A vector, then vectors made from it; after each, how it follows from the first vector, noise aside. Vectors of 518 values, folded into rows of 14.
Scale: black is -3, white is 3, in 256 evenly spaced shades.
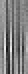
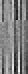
wrapped around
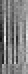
wrapped around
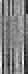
wrapped around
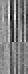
wrapped around
